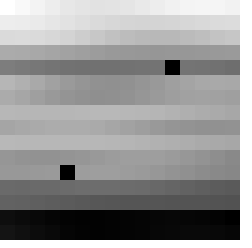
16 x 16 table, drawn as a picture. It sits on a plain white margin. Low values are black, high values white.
Slope: up to the top. Lone odd cells: 2, each lower than its neighbours. Ninth with the highest average: top left. Grain: streaks across.
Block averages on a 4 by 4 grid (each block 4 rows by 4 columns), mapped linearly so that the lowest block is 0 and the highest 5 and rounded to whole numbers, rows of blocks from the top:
5545
3333
3333
0000
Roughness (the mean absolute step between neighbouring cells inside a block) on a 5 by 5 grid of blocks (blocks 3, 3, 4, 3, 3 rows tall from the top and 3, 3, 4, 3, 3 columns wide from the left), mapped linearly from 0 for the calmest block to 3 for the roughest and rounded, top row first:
0 0 0 0 0 / 1 1 1 3 1 / 0 0 0 0 0 / 0 3 0 0 0 / 1 1 1 1 1
